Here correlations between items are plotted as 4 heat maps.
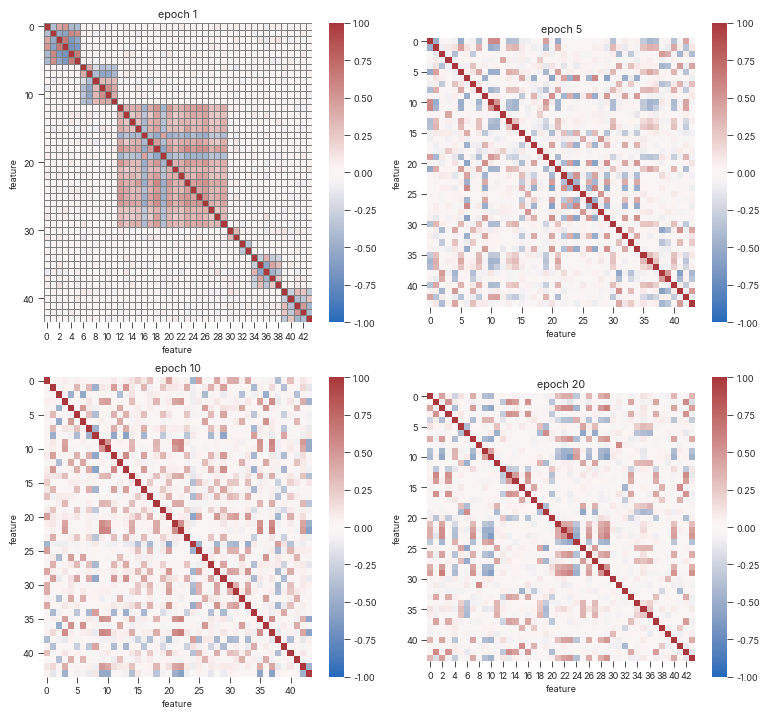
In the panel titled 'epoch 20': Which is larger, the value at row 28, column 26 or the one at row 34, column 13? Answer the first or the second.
the first
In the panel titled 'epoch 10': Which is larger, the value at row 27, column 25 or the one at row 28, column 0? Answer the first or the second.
the second
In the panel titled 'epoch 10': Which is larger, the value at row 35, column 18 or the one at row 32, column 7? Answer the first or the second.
the first
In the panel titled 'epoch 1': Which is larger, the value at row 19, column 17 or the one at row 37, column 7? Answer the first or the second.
the second
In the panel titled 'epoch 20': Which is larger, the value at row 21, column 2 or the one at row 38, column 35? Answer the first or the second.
the first
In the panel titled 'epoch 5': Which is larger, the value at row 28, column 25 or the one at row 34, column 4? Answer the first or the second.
the first
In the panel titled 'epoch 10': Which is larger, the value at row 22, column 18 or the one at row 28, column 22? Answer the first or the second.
the first
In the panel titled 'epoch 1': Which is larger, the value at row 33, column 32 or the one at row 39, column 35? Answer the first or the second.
the second
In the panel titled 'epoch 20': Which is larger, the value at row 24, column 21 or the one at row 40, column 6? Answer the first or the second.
the second
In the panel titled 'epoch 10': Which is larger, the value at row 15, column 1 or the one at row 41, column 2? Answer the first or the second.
the first
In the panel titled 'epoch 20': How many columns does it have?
44
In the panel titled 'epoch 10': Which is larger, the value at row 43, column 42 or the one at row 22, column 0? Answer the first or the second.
the second
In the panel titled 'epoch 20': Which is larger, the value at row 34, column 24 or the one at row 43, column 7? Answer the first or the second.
the second
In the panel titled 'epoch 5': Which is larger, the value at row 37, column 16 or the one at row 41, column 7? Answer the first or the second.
the second
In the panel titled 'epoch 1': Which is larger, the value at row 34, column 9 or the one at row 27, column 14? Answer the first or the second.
the second
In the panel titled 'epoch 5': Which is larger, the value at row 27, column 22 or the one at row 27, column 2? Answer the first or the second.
the first
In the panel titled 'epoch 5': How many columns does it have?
44
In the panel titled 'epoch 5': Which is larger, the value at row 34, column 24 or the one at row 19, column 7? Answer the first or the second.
the second
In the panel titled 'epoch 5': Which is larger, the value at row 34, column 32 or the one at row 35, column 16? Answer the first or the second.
the first
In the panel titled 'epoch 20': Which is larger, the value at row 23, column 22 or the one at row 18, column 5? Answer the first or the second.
the first
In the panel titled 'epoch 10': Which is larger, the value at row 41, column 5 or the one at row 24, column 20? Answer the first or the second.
the first
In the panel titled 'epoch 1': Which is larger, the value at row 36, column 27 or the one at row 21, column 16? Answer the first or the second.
the first
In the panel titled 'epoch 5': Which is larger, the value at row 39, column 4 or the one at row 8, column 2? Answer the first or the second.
the second
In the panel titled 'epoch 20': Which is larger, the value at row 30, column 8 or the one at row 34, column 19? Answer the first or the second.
the first
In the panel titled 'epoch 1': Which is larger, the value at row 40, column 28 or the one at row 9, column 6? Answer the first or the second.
the first
